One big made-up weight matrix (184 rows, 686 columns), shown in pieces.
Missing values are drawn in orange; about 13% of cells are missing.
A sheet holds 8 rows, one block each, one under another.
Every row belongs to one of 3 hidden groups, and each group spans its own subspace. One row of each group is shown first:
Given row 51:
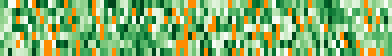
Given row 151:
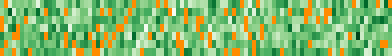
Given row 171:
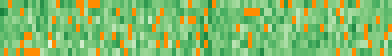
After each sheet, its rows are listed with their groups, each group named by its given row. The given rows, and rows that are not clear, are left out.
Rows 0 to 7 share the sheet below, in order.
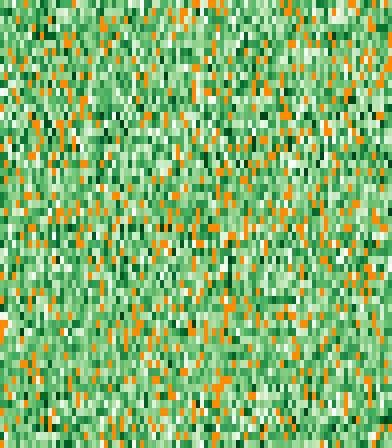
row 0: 171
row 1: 151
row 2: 51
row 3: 171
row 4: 171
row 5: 151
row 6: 51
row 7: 171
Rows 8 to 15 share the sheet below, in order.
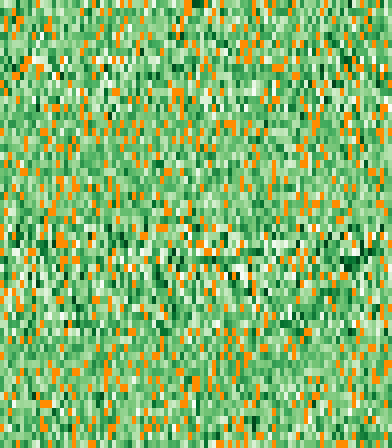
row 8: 151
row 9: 51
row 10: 151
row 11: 151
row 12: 151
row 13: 51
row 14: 51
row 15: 51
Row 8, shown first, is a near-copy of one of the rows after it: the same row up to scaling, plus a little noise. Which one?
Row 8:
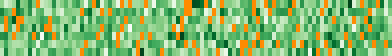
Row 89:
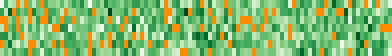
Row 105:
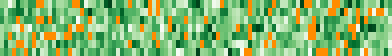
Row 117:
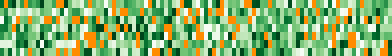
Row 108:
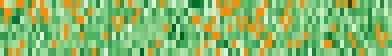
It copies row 108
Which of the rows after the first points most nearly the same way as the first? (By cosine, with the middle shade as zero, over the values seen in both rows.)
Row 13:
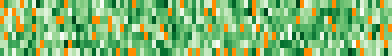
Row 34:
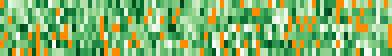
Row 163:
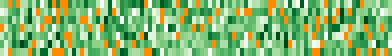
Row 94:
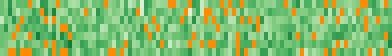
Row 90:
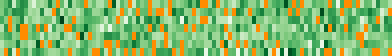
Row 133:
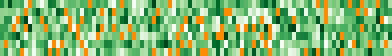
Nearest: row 34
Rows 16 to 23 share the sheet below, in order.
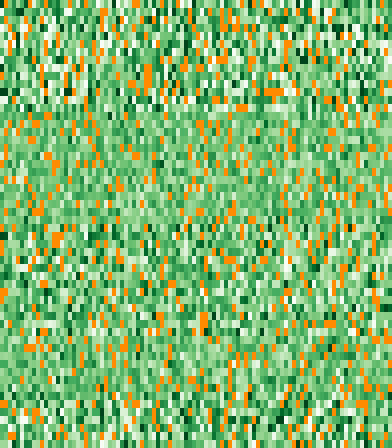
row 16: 51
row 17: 151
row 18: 151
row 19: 51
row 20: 171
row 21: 171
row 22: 51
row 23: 51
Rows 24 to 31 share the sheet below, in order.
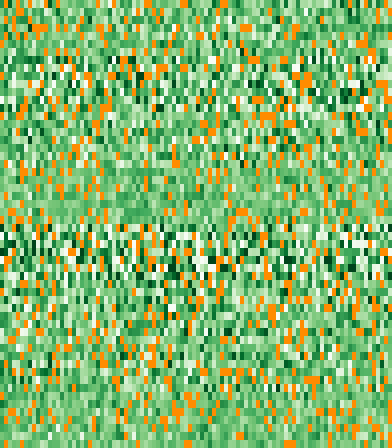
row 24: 51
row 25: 151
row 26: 51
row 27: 51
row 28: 151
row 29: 51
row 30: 51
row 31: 171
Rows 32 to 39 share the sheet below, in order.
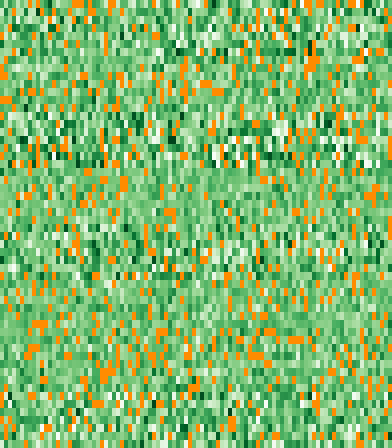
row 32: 151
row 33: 51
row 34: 51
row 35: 51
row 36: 151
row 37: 151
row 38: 151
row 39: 151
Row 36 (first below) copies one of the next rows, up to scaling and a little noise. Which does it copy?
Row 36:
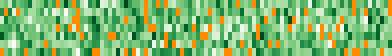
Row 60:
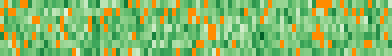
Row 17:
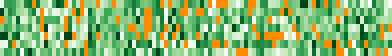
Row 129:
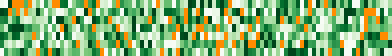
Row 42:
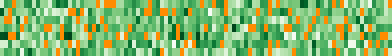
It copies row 60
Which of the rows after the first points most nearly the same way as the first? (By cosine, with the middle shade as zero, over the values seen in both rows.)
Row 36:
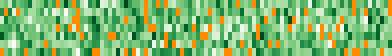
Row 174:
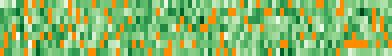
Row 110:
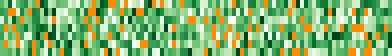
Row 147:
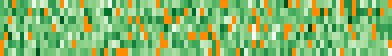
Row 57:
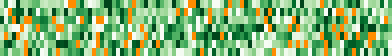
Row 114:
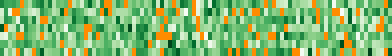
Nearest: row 114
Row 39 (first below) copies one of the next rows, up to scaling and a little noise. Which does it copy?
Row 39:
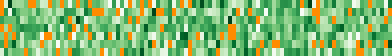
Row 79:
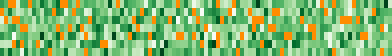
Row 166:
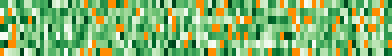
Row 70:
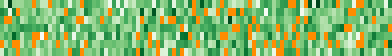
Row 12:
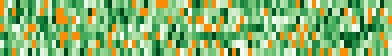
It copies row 70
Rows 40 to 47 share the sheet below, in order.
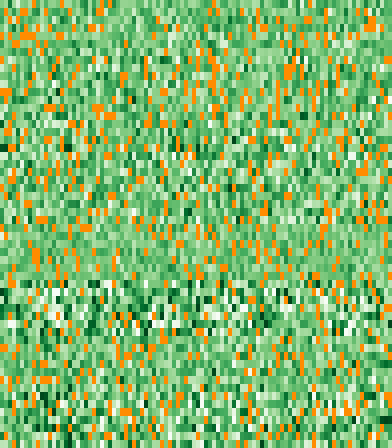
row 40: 151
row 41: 171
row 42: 151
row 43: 51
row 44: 151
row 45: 151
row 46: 171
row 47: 171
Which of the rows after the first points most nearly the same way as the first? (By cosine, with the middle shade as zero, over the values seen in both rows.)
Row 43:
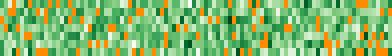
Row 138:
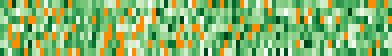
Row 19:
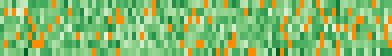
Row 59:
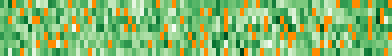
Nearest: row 138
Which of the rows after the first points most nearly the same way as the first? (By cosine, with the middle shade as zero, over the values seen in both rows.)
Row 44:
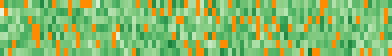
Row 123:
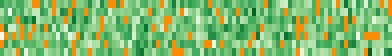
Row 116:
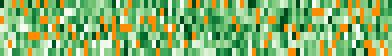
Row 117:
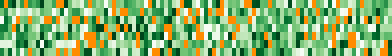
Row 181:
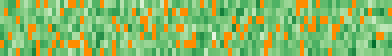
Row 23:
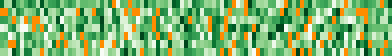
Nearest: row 123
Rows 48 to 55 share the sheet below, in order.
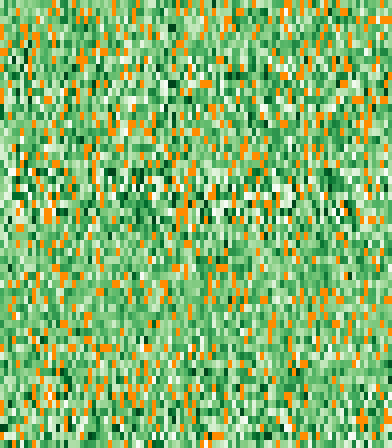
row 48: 51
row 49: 51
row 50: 51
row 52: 151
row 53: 51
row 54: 171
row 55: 151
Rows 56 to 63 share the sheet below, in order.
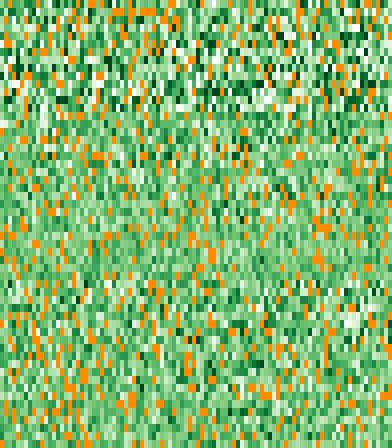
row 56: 151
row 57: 151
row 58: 171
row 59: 51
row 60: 151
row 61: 151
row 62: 151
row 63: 51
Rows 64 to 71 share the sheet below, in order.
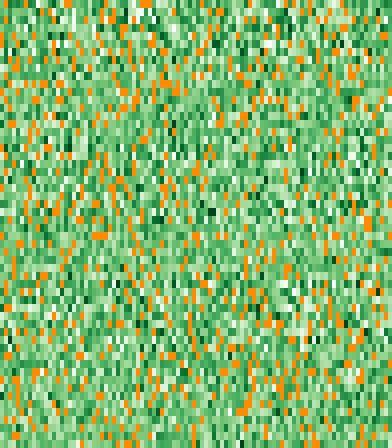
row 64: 51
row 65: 151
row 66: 151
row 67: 151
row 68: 171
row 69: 151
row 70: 151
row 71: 51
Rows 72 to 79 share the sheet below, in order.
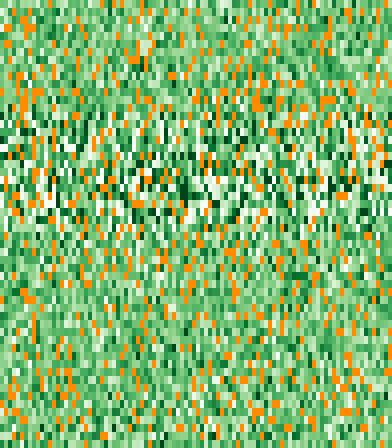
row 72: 151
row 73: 51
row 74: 151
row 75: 171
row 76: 151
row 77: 51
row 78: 51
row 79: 151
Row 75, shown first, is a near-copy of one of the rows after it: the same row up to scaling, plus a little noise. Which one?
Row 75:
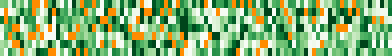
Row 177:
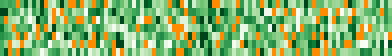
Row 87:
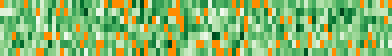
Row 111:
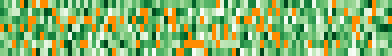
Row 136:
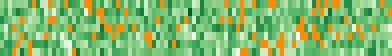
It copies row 87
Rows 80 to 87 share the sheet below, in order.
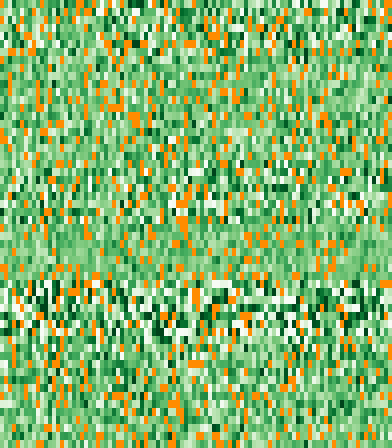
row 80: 171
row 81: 171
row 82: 51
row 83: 151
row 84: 171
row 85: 151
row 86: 171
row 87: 171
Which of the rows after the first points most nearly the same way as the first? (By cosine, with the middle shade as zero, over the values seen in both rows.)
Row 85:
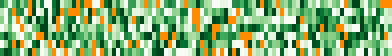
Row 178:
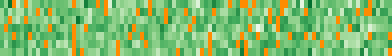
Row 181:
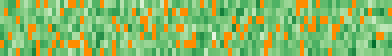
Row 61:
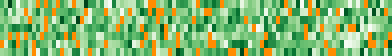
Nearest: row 181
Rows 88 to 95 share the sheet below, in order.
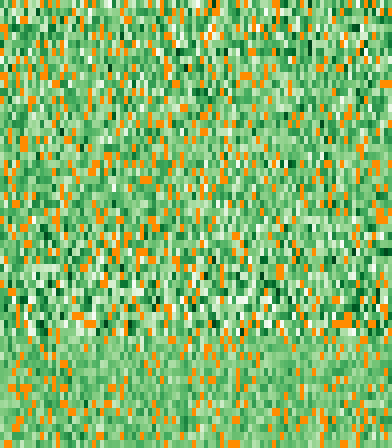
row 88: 151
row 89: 151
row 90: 51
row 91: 171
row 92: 171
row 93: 51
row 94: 171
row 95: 171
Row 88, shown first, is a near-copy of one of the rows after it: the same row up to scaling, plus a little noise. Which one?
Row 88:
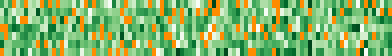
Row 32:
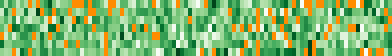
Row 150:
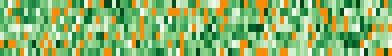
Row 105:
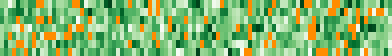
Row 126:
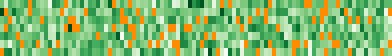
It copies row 32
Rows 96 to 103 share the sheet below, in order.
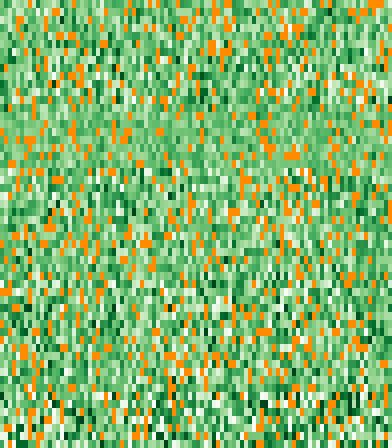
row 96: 51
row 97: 171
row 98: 171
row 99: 171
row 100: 51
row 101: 51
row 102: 151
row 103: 51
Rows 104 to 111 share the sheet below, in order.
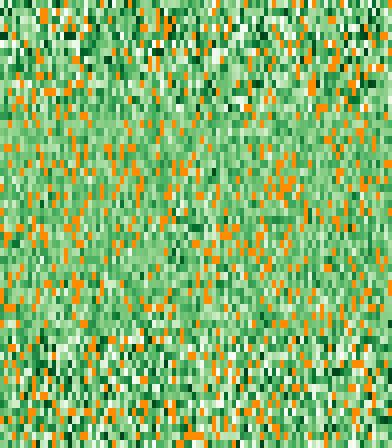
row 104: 151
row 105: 151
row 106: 51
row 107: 151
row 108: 151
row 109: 151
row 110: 171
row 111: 171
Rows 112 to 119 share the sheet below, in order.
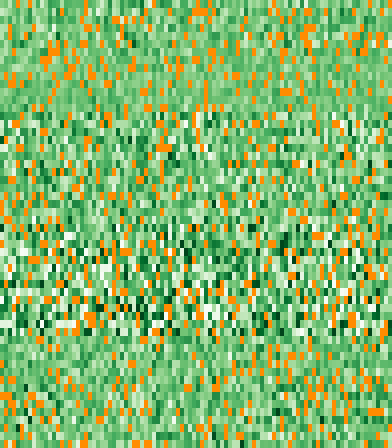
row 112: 171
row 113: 51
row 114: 151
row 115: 171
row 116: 51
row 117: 151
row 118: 51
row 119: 51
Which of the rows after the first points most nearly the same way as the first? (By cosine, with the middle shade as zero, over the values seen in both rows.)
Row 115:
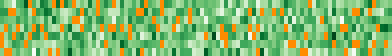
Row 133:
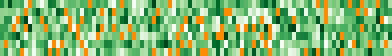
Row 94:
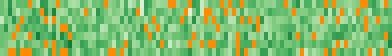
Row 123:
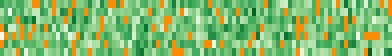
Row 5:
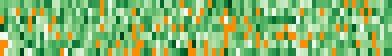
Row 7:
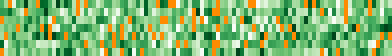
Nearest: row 7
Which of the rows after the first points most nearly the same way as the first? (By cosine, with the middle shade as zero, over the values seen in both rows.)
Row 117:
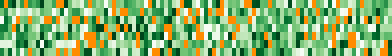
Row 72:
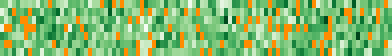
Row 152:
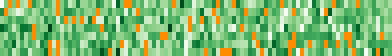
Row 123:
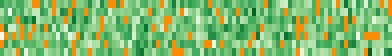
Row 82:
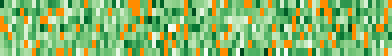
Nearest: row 123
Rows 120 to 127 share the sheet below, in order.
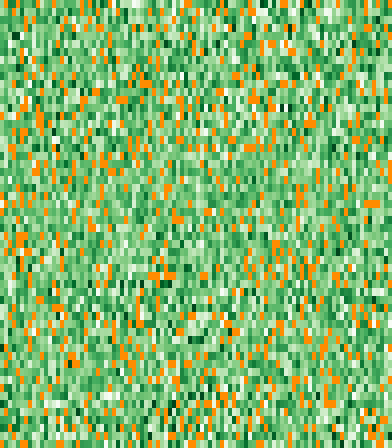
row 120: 51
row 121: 51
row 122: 171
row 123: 151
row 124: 51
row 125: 171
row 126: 151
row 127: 151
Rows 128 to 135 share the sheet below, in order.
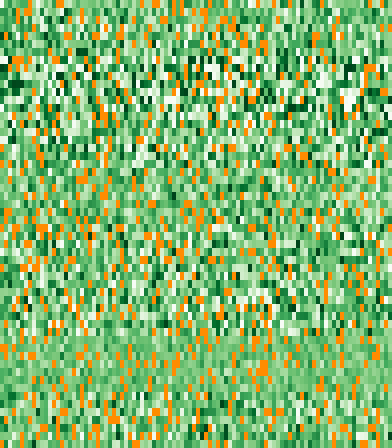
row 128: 51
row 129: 151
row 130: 151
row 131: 51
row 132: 151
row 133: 51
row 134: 51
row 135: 171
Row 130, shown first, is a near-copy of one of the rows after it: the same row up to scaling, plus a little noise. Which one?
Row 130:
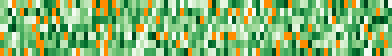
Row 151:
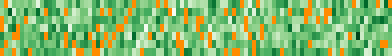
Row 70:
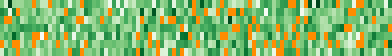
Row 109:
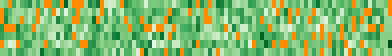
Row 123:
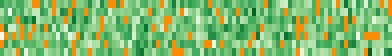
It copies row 151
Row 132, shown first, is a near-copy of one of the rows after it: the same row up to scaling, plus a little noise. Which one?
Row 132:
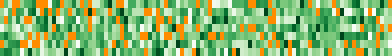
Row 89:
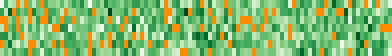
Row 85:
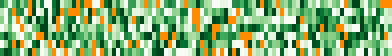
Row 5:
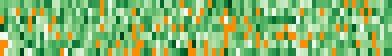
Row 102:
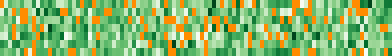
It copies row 85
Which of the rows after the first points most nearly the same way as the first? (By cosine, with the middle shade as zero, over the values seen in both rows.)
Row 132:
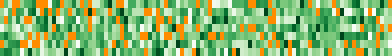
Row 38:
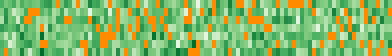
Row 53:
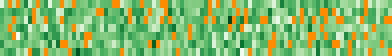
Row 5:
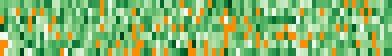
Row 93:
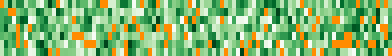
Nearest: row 53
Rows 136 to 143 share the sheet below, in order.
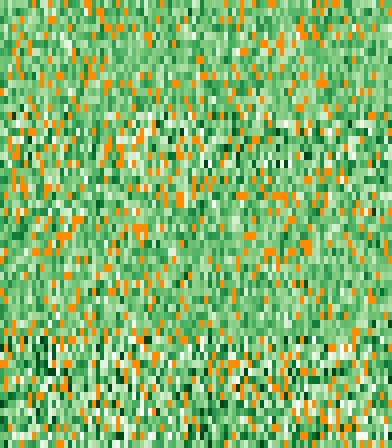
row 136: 171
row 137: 151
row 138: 51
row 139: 171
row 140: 51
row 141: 171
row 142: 171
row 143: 171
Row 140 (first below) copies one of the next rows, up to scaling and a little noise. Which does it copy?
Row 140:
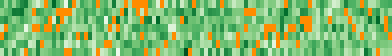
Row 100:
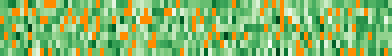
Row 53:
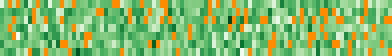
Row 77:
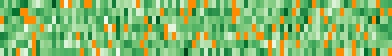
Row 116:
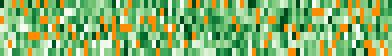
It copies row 77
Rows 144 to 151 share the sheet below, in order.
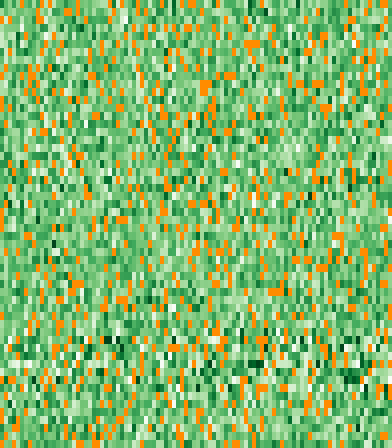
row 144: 51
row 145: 151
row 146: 171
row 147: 51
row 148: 171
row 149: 51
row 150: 151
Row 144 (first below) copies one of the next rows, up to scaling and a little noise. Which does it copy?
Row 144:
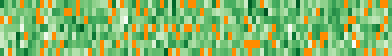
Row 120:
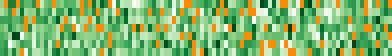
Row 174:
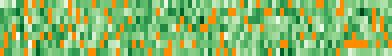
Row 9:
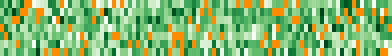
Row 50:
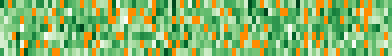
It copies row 50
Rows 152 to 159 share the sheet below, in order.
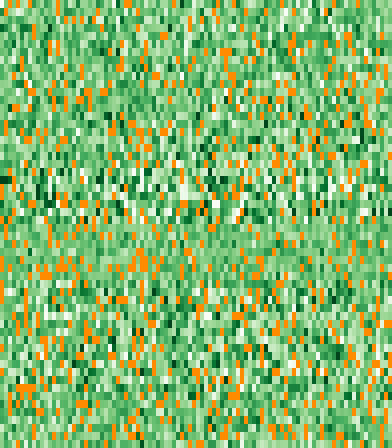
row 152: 51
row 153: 51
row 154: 151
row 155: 171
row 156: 51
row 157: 171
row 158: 51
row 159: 151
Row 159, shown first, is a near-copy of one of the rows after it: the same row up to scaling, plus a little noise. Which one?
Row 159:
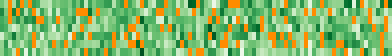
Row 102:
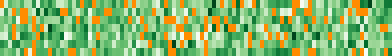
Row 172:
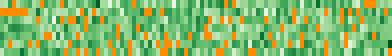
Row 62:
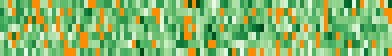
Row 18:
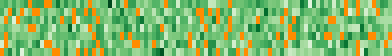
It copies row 62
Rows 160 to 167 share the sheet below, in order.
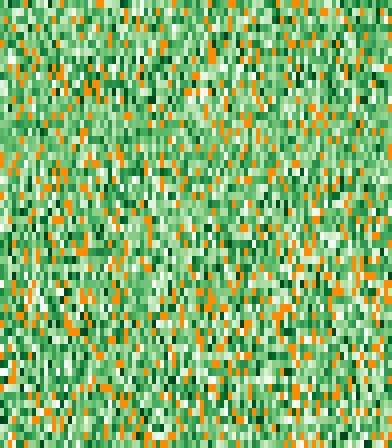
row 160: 51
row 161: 171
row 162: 51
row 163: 171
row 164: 51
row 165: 51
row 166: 151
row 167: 151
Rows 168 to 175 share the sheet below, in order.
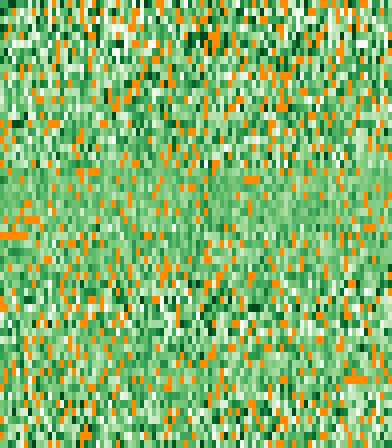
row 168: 171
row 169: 51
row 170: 51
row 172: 151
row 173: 151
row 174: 51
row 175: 51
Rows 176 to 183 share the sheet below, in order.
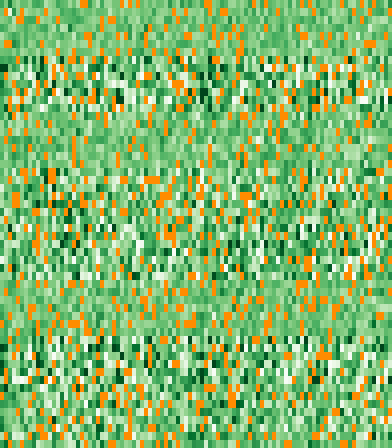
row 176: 151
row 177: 171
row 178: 151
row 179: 171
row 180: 151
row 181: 171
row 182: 171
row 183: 171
